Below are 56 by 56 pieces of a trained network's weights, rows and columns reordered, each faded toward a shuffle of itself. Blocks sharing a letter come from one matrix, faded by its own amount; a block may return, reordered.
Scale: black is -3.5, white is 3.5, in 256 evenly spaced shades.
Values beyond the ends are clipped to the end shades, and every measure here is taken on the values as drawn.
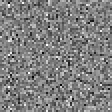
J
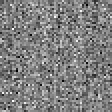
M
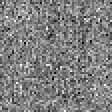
M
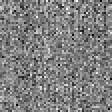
M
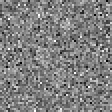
J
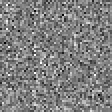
J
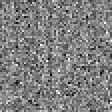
M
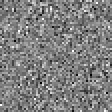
J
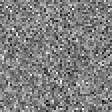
J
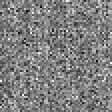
M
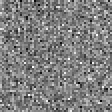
M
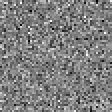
J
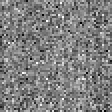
M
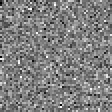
J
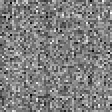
M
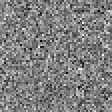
J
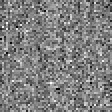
M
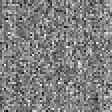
M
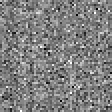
M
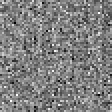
M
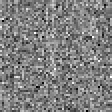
M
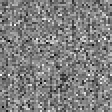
M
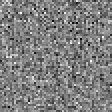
M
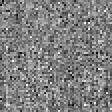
M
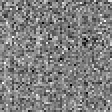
M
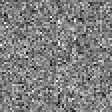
J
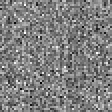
M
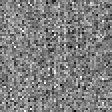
M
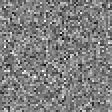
J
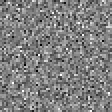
J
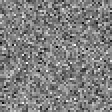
J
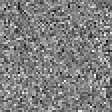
J
